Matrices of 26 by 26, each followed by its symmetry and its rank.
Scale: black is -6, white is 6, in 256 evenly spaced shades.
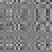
neither, rank two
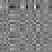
neither, rank two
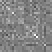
symmetric, rank five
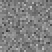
antisymmetric, full rank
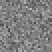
antisymmetric, full rank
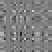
neither, rank two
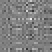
neither, rank three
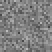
antisymmetric, full rank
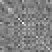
symmetric, rank five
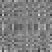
neither, rank three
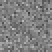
antisymmetric, full rank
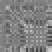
symmetric, rank three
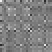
symmetric, rank three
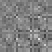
symmetric, rank three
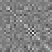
symmetric, rank five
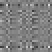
neither, rank two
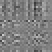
neither, rank three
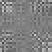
symmetric, rank three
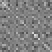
symmetric, rank five
